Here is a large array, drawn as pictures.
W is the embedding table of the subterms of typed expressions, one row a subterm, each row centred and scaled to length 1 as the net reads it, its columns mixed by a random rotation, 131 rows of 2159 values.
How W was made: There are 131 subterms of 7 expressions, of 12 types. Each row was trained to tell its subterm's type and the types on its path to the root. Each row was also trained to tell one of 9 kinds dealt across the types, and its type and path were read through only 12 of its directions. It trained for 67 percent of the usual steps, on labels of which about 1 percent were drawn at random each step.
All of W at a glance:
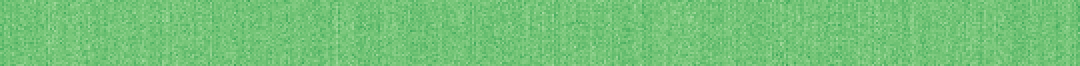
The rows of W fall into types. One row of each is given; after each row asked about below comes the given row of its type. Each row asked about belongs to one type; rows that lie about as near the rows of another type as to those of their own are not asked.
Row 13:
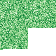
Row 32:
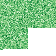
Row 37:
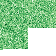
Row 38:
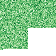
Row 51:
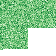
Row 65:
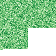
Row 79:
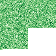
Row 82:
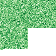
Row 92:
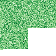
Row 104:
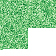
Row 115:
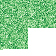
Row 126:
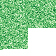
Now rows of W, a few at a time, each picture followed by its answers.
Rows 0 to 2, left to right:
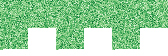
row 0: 92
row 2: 126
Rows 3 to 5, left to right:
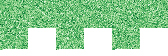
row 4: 37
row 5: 82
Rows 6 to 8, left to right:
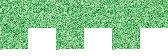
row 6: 37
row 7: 104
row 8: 65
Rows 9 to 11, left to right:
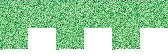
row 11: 104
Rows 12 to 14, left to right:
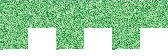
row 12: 104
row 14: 51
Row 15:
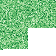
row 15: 82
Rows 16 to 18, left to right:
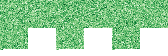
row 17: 126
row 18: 92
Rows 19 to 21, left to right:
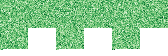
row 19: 104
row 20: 115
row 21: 38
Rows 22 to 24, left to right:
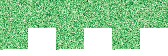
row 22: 65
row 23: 92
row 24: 115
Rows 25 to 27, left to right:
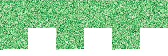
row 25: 32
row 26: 92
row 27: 32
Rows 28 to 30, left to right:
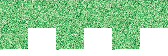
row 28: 92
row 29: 51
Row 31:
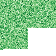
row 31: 82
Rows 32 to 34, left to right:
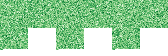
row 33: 79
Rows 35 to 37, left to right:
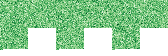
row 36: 92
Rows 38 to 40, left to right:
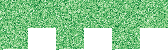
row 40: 104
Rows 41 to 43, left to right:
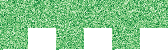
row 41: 32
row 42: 82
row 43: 92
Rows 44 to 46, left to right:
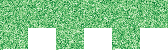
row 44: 115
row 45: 51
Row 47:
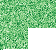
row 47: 38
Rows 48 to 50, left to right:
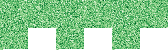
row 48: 32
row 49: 65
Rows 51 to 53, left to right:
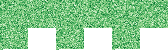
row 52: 65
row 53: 82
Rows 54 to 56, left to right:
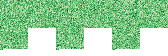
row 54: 82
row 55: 38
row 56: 51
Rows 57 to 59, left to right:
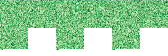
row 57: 82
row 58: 82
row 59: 82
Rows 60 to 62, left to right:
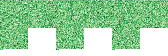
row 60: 104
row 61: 32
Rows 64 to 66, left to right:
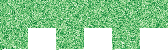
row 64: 79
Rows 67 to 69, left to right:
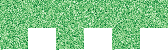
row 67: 115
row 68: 82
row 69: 104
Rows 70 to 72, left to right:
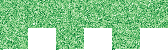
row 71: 13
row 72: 13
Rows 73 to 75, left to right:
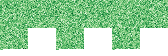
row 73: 126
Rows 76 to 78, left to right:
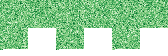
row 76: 38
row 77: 13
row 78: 51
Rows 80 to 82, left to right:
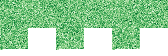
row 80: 92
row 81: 37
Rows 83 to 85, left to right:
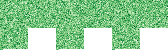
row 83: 37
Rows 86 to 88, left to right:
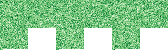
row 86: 79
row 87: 51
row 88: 104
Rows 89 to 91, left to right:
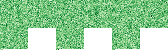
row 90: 38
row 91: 65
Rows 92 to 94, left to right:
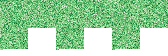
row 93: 38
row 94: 32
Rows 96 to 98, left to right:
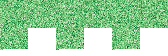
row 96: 92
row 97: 38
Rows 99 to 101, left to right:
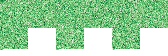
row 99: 79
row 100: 65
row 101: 115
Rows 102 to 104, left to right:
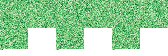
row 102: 92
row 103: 51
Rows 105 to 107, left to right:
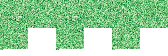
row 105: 32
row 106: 32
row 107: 38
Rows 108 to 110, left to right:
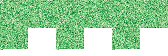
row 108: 104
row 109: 104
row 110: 37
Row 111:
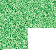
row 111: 37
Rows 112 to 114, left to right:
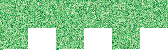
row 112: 32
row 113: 13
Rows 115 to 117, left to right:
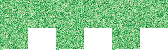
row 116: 32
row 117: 65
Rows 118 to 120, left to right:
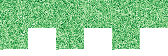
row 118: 115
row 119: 37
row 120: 92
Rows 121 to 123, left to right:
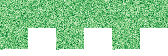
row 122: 82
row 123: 115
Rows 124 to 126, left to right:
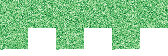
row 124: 104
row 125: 32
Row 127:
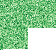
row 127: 37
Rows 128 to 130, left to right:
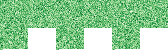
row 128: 37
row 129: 51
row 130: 115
